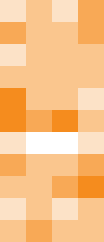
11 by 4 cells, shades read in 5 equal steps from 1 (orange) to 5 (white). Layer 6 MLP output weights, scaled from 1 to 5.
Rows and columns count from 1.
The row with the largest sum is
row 7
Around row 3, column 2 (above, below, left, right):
3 3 4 3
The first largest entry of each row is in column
1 2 1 1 4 4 2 2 1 1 1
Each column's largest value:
4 5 5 4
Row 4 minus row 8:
1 0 0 1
